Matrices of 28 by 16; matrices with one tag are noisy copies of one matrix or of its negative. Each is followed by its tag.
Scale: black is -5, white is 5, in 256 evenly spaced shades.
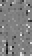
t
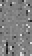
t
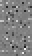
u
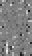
t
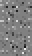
u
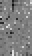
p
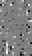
t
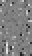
t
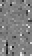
t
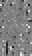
t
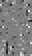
t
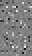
u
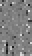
t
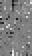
p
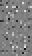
u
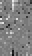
p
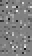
u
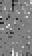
p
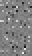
u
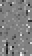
t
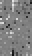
p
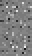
u
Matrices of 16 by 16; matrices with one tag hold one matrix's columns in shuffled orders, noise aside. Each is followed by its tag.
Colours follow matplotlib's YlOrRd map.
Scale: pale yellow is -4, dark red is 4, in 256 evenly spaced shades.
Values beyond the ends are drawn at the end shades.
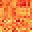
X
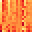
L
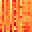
L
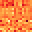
X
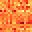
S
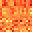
X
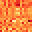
X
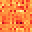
S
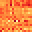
X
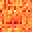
S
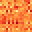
S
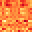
X
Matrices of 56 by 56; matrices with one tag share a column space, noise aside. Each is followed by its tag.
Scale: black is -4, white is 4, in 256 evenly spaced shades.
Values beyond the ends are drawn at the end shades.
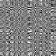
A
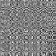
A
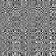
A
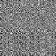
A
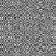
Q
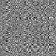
Q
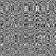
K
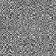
Q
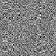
Q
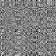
A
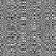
Q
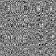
K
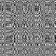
K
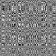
K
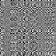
A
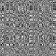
K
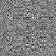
Q
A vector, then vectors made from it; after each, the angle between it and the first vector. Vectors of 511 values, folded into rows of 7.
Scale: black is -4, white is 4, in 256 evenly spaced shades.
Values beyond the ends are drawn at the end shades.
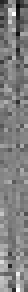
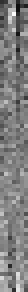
nearly parallel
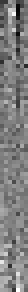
nearly parallel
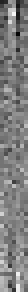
nearly parallel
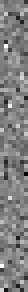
orthogonal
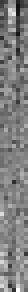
nearly parallel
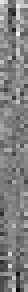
nearly opposite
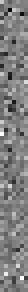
orthogonal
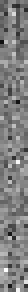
partly aligned
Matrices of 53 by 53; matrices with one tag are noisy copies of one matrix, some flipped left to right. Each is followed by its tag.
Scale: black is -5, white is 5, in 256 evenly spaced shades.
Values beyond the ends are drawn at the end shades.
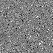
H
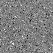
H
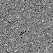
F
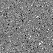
H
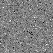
F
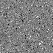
H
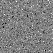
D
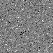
F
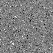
H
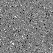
H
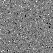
D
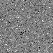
F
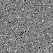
F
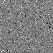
D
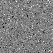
D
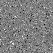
H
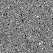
H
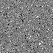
H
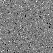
D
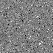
H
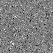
H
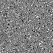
H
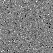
D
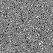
H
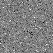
F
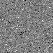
F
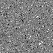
H
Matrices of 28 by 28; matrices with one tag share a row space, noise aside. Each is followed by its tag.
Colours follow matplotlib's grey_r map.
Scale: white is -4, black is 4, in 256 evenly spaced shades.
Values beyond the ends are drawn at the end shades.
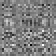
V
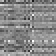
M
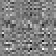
V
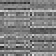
M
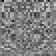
V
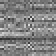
M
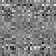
V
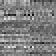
M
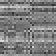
M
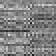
M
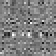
V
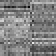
M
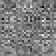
V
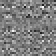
V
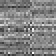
M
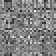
V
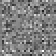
V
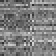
M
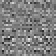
V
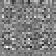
V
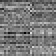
M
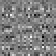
V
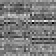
M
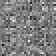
V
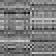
M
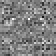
V
